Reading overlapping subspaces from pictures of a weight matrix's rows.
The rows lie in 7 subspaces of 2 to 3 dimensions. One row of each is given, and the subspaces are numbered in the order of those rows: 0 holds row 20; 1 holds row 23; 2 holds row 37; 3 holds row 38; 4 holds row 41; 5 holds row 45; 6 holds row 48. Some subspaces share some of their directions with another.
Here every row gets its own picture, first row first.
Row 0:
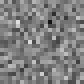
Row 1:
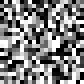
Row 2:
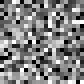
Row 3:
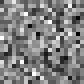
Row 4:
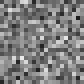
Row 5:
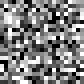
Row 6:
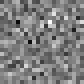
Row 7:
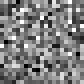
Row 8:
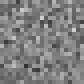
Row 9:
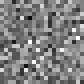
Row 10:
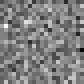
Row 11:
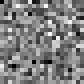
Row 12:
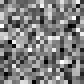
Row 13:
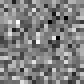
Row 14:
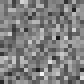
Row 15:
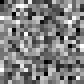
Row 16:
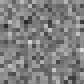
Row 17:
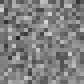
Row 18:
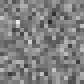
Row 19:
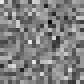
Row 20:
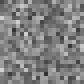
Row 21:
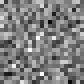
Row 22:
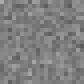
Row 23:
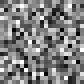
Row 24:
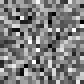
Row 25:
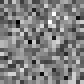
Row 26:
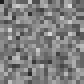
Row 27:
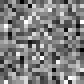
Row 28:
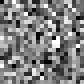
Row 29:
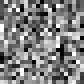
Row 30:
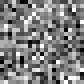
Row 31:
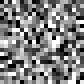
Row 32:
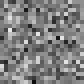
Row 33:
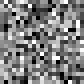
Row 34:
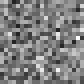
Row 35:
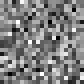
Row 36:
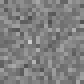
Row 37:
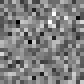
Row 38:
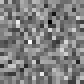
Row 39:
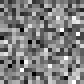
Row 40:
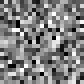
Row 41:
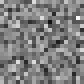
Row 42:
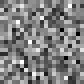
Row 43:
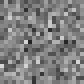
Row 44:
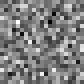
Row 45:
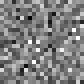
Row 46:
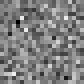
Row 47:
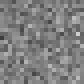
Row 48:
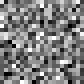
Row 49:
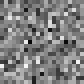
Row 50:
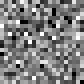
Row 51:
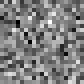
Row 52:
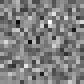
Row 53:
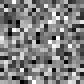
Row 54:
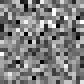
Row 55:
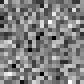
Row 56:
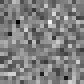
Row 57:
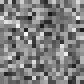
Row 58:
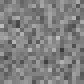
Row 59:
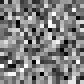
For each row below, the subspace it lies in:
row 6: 2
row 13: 3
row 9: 5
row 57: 0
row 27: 4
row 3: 1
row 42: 1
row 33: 4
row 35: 4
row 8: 2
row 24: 5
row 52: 2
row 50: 2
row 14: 4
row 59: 3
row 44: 1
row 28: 1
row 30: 4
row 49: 3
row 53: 3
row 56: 5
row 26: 0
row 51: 0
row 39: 1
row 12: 6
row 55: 6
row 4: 4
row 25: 2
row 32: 3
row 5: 3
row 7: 2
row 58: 6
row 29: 2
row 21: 6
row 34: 5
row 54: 2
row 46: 5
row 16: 4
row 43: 3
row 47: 1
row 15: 0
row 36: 5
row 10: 4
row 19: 1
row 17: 0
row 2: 5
